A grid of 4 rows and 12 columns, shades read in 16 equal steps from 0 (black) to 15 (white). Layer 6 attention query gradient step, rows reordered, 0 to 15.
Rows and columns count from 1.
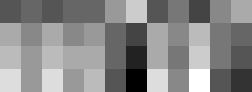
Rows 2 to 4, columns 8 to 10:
10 8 11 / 10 7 12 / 13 8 15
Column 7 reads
12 4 2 0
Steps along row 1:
up down up same up up down up down up up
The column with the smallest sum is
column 7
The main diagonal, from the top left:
5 8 11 9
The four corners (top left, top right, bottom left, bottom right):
5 10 13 3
